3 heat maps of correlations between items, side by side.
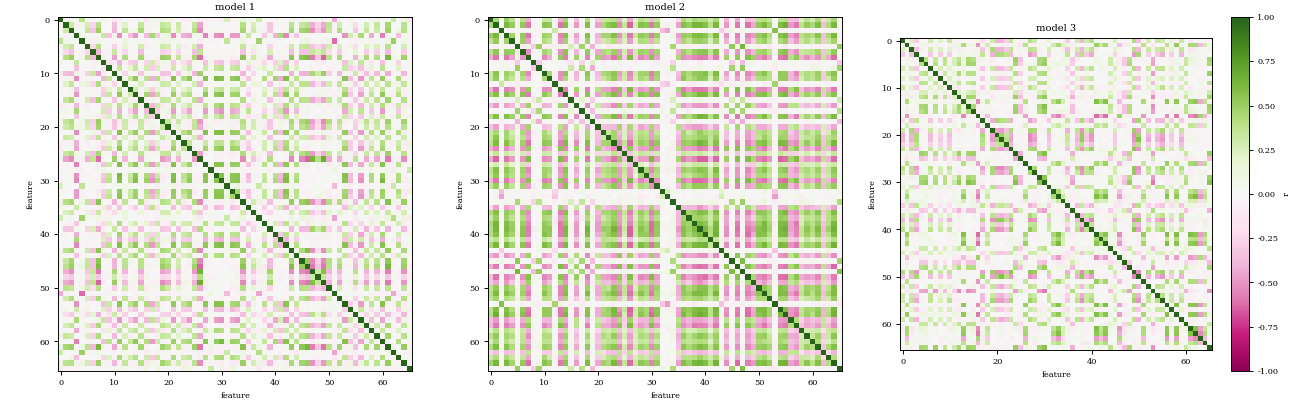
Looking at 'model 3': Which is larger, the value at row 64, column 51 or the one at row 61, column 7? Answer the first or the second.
the first
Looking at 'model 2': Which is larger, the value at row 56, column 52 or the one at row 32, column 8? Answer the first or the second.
the second
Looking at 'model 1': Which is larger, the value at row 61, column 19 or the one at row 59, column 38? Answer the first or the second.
the first
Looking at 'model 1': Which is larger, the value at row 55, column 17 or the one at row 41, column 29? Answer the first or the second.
the first
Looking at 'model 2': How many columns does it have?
66
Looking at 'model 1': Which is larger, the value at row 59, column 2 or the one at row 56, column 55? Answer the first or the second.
the first
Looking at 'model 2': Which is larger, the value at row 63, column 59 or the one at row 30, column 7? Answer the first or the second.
the second
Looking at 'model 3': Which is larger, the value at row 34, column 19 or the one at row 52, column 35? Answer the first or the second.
the first
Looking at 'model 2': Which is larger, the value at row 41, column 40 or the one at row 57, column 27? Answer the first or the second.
the first
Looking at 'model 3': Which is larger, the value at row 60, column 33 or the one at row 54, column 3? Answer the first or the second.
the first
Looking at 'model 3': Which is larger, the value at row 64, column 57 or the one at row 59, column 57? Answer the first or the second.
the second
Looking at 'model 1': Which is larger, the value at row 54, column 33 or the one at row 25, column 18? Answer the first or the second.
the second
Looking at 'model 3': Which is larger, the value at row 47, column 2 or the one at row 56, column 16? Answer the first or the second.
the first
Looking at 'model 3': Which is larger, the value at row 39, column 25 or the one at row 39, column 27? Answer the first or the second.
the second
